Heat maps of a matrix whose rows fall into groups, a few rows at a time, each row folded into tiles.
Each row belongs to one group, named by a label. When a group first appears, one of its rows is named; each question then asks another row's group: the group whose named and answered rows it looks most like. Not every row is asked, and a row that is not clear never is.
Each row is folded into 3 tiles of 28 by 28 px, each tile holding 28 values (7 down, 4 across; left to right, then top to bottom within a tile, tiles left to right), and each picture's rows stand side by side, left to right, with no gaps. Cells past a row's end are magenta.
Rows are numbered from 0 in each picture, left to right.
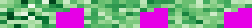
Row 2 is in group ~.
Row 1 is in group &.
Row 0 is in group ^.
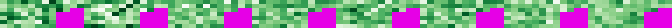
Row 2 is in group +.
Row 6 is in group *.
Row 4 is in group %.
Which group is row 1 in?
+
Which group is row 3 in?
&
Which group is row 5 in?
&
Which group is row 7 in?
&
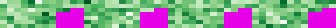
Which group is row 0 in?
&
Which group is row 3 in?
&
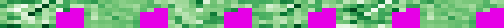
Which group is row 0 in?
+
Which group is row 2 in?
&
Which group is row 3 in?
+
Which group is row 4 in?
%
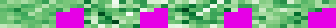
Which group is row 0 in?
%
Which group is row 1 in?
~
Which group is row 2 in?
%
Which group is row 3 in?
&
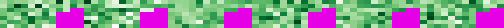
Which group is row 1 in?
~
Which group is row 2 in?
&
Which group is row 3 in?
^
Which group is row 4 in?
&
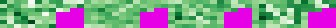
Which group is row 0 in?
~
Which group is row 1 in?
%
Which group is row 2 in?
^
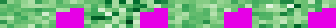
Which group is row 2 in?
*
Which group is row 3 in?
+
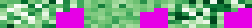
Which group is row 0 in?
+
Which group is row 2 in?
^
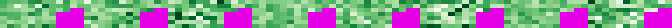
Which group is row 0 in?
+
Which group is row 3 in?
*
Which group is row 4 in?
&
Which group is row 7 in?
~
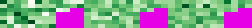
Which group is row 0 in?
~
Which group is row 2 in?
%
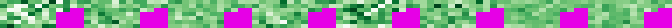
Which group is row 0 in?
+
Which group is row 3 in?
&
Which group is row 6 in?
%
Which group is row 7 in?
*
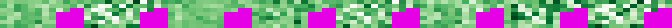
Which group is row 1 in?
+
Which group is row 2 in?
*
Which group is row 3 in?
^
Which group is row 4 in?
+
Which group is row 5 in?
*
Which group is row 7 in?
+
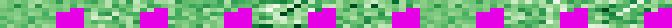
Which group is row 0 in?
%
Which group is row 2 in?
&
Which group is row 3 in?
+
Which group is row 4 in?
%
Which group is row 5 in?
%
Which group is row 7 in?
%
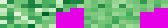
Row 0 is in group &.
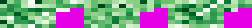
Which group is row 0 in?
~
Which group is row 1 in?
%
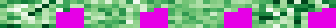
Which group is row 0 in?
+
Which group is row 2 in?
~
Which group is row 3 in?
^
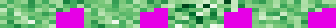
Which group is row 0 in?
&
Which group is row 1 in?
&
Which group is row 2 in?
%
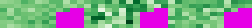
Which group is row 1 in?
^
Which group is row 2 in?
&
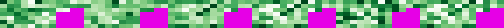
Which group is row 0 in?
~
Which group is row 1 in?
&
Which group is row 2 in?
+
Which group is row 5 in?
+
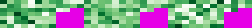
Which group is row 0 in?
~
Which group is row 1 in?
~
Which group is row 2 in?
+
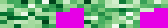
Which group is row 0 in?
^
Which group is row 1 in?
~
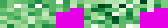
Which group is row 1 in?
%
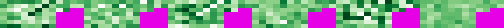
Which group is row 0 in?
+
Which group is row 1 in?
+
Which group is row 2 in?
%
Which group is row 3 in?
&
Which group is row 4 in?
^
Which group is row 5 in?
*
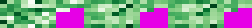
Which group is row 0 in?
~
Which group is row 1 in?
+
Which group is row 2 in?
+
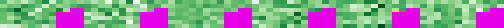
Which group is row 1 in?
*
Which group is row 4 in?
+
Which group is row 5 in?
*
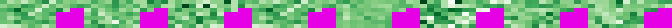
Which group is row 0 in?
%
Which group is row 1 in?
&
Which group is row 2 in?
%
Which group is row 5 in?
~
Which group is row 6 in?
&
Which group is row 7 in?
&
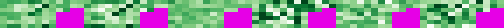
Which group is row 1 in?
+
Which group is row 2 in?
~
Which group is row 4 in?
*
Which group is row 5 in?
%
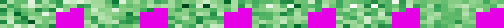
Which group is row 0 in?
~
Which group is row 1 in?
&
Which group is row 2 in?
%
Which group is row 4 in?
+
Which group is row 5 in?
*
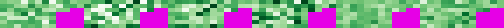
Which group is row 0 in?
*
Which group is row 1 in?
+
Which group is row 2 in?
+
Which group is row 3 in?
^
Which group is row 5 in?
&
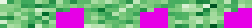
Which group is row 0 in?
&
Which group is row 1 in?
%
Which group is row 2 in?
+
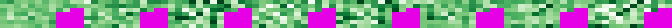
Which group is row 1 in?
&
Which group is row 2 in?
^
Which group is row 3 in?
+
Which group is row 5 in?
^
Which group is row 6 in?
+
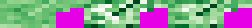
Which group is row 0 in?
%
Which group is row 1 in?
+
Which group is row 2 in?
+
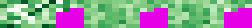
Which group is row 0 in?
+
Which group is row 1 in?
*
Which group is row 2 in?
*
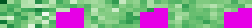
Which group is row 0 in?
~
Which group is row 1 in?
&
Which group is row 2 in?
*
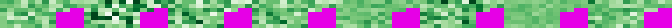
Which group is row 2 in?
~
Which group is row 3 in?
~
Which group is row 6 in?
%
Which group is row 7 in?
~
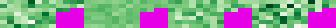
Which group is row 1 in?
%
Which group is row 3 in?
%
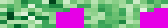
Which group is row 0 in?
^
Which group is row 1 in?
*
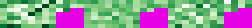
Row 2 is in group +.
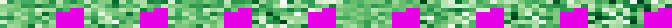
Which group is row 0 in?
&
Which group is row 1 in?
&
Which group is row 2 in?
&
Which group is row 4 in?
&
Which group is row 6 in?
^
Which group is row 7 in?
^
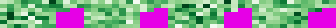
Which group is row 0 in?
^
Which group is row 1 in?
*
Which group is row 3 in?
&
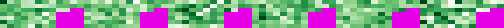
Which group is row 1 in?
*
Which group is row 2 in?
%
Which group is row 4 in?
&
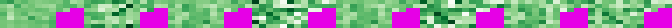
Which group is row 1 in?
+
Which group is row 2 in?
*
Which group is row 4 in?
*
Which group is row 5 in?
~
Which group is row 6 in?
*
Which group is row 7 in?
~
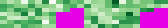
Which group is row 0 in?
*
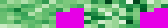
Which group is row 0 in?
%
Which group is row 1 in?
^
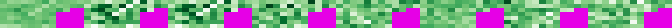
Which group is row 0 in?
%
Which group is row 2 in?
%
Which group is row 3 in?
%
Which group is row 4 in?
&
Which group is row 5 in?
&
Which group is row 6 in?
~
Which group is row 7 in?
*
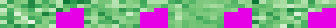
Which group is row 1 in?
~
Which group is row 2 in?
*
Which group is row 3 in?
~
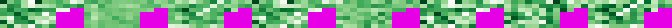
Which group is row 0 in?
~
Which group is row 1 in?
*
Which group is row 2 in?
%
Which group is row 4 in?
&
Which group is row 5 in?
~
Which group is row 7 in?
%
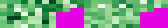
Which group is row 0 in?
^
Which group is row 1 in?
+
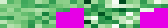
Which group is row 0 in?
&
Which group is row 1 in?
~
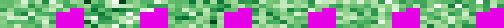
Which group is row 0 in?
*
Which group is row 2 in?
^
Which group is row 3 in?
~
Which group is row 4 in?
*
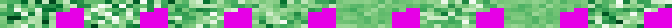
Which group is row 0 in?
^
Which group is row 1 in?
+
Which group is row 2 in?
~
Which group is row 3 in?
&
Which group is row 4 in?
%
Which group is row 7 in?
~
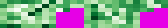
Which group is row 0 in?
+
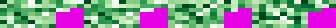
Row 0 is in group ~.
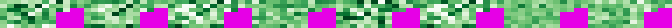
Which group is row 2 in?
+
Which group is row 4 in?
^
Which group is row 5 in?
+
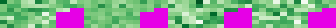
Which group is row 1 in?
%
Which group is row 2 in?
&
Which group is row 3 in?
*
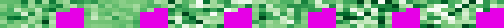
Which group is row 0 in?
^
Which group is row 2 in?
~
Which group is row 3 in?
^
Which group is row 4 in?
^
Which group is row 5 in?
+
